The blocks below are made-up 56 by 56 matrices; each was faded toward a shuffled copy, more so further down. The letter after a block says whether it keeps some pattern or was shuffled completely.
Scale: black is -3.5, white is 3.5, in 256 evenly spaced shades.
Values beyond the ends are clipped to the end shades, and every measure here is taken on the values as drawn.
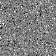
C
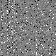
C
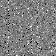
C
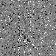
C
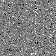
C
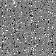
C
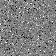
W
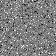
W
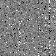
C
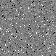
W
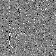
C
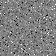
W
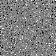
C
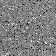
W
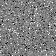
W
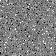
W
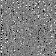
C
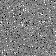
W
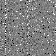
C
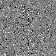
C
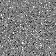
W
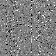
C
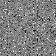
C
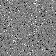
W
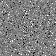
W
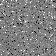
W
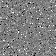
W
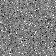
W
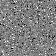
W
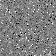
W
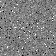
W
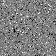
W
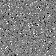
W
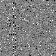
C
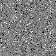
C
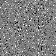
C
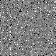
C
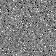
W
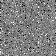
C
